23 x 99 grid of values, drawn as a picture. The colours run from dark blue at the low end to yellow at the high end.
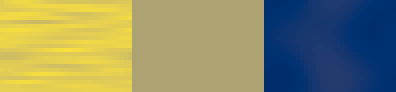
The table splits into one row of 3 panels. Panel 1,1: very high, streaked across, faint in contrast. Panel 1,2: high, flat. Panel 1,3: very low, smooth, faint in contrast.
